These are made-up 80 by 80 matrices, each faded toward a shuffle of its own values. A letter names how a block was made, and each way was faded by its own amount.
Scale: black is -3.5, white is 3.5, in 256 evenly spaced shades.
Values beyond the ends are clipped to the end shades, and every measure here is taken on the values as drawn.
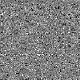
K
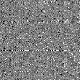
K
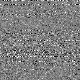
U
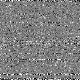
U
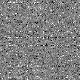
K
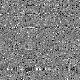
K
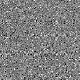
K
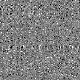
K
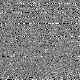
U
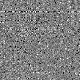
K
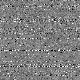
U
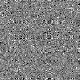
K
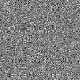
K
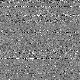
U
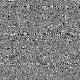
K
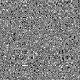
K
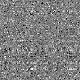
K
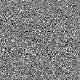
K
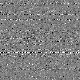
U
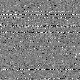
U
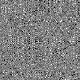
K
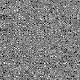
K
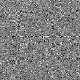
K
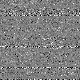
U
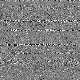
U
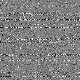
U
